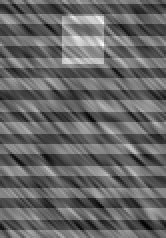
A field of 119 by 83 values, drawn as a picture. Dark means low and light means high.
The ninth with the highest average is the top middle. An odd patch, higher than its surroundings, sits in the top middle. Stripes running across repeat 11 times from top to bottom. There is no overall slope.
